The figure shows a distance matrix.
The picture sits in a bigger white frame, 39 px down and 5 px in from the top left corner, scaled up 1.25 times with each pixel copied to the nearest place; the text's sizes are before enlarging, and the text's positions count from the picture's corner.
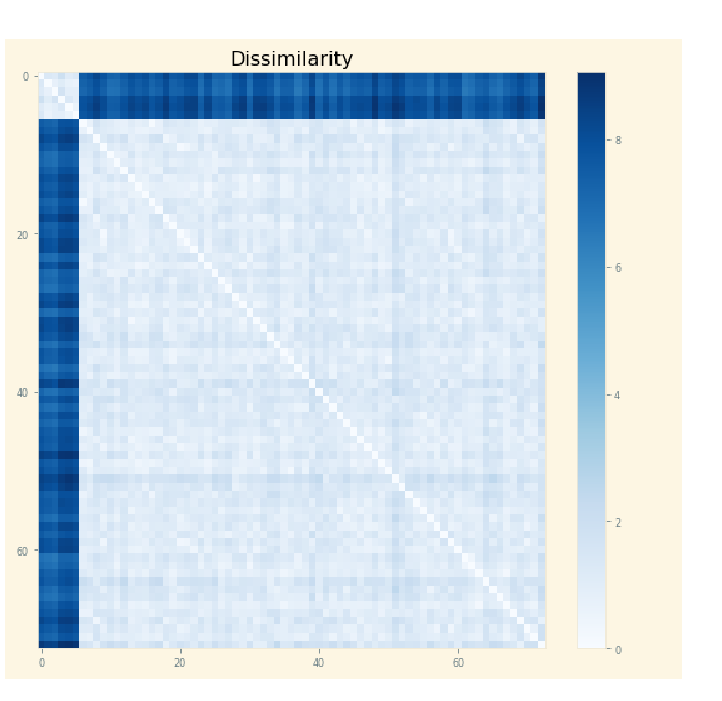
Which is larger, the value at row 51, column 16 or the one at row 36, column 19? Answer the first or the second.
the first
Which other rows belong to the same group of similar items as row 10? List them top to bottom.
6, 7, 8, 9, 11, 12, 13, 14, 15, 16, 17, 18, 19, 20, 21, 22, 23, 24, 25, 26, 27, 28, 29, 30, 31, 32, 33, 34, 35, 36, 37, 38, 39, 40, 41, 42, 43, 44, 45, 46, 47, 48, 49, 50, 51, 52, 53, 54, 55, 56, 57, 58, 59, 60, 61, 62, 63, 64, 65, 66, 67, 68, 69, 70, 71, 72
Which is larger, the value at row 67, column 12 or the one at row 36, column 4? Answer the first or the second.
the second
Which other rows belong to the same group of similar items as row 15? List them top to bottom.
6, 7, 8, 9, 10, 11, 12, 13, 14, 16, 17, 18, 19, 20, 21, 22, 23, 24, 25, 26, 27, 28, 29, 30, 31, 32, 33, 34, 35, 36, 37, 38, 39, 40, 41, 42, 43, 44, 45, 46, 47, 48, 49, 50, 51, 52, 53, 54, 55, 56, 57, 58, 59, 60, 61, 62, 63, 64, 65, 66, 67, 68, 69, 70, 71, 72
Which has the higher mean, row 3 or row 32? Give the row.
3
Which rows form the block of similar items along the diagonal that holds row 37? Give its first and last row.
6 to 72
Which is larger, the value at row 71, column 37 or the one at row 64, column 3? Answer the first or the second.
the second
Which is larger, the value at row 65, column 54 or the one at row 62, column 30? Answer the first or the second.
the first
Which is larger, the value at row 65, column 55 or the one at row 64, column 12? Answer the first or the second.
the second
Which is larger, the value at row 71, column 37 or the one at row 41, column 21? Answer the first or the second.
the second
